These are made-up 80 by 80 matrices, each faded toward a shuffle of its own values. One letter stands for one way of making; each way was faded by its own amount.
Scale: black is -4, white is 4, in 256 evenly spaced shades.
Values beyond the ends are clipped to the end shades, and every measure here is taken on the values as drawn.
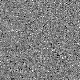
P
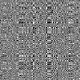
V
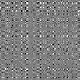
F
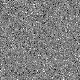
P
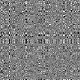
V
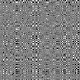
F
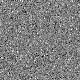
P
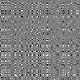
F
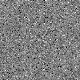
P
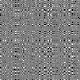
F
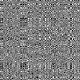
V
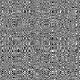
V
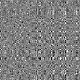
V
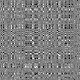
F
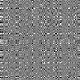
F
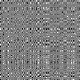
F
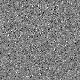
P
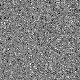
P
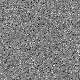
P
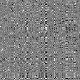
V
